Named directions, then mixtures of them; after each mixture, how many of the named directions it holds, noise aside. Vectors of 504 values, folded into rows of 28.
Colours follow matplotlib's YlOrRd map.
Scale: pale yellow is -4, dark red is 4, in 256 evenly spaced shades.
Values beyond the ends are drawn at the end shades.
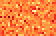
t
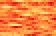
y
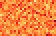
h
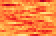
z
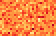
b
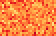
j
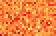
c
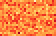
three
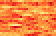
one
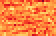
two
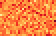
one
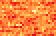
three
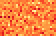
one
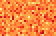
three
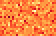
one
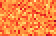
one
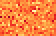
one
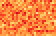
three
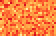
three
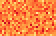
three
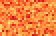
three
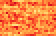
two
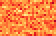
three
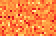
one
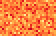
one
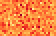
three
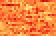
three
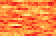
one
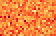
two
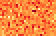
one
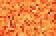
one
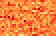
two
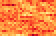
two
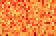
two
